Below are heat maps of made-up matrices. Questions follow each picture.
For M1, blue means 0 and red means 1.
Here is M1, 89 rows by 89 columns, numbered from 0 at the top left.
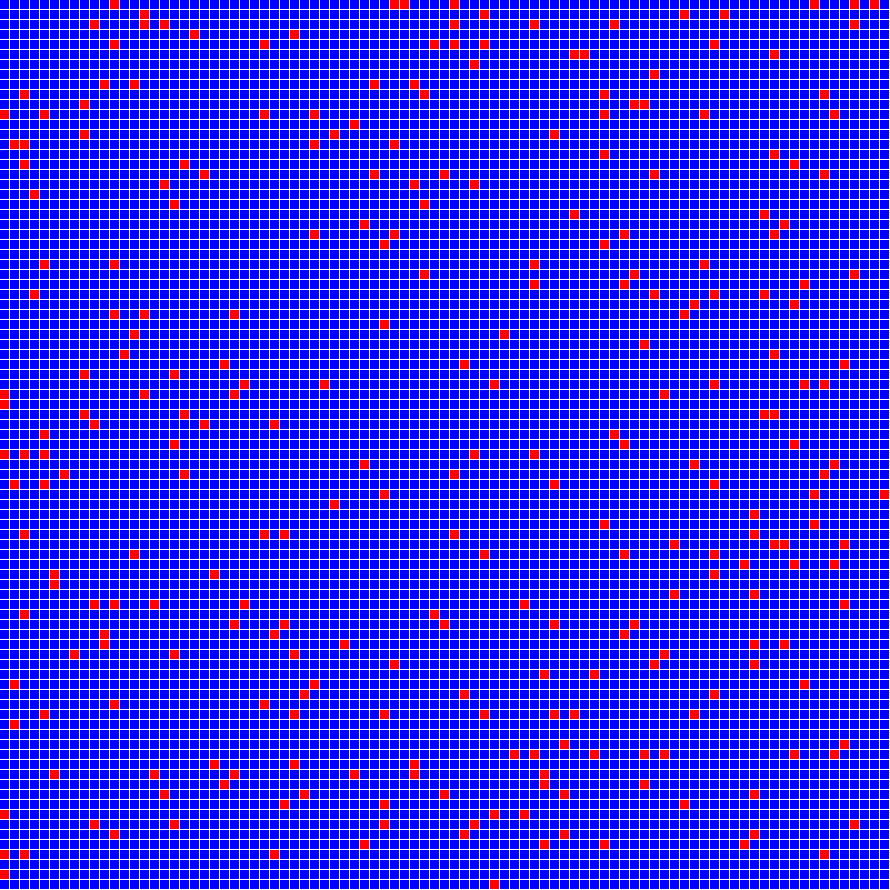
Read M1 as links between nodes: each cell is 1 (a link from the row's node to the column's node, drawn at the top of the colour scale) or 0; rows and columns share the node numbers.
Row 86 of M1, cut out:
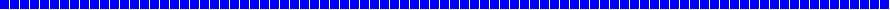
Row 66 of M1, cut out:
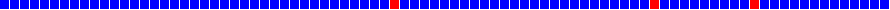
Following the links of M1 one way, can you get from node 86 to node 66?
no
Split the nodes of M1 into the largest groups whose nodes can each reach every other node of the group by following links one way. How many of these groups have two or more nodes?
1
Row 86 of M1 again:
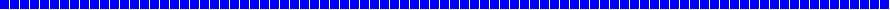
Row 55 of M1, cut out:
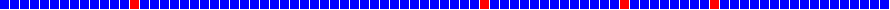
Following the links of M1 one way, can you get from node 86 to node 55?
no
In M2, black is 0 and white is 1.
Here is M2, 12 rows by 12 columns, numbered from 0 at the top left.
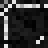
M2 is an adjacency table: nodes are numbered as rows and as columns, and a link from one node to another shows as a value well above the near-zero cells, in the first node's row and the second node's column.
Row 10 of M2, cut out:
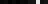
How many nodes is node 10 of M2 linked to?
1
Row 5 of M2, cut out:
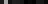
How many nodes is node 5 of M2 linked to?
1
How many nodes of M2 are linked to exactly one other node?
9
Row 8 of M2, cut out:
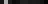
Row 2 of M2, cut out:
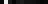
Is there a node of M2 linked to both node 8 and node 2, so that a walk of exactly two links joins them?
yes
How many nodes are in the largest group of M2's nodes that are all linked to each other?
2
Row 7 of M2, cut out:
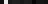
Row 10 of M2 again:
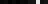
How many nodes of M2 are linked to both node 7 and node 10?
0
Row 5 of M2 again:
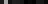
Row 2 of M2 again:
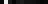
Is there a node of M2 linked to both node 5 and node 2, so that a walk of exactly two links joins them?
yes
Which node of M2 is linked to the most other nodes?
node 1
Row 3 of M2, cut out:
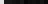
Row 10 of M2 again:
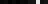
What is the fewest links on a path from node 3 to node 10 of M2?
4
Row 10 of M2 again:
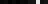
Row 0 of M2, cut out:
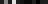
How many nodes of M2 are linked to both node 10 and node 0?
0
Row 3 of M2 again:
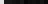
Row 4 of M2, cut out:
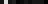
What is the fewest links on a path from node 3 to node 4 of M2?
3
